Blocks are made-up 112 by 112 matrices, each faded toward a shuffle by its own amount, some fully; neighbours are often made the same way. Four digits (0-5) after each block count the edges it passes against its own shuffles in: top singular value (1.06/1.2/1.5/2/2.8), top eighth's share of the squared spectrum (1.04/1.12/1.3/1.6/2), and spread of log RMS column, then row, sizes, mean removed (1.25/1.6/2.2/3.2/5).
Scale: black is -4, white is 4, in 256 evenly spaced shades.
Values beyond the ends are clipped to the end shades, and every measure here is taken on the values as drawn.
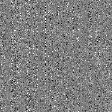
2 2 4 0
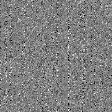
2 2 3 0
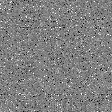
3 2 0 1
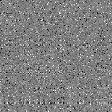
4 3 1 2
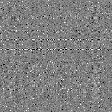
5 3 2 2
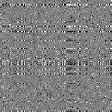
5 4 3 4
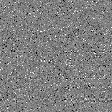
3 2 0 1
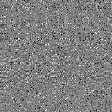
4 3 1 2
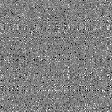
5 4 2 3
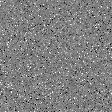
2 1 0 0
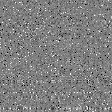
4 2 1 1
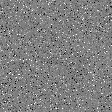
0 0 0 0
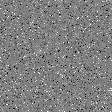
0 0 0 0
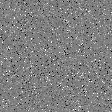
3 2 0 0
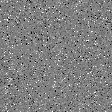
3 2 0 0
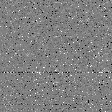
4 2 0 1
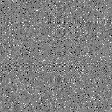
4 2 1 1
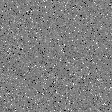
0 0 0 0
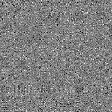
4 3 1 2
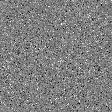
0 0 0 0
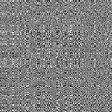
5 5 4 4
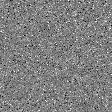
0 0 0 0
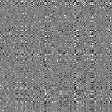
5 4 3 3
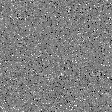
2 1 0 0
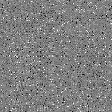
4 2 1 1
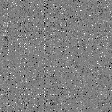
4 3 2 1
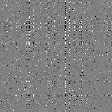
5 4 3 2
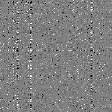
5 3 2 2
